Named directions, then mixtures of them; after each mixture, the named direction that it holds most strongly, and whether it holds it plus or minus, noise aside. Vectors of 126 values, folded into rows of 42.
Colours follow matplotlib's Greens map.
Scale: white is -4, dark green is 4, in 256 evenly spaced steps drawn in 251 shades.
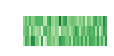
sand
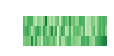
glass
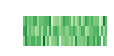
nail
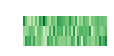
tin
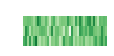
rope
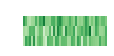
tin, plus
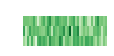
rope, minus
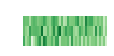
sand, minus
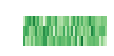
tin, minus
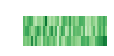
glass, plus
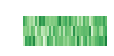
tin, plus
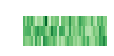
glass, plus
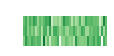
nail, plus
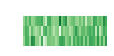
sand, plus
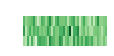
rope, minus
